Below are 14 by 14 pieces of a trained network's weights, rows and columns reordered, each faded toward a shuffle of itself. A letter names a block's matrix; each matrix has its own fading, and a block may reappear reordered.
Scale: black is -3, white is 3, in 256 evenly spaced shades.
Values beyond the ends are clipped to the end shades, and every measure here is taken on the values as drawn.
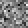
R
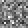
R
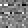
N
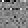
N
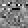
N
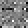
N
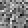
R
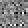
N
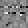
N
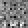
N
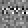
N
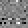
N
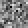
R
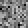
R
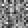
R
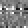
N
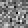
R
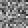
R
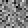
R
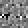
N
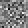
R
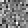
R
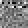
N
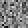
R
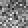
R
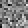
R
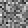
R
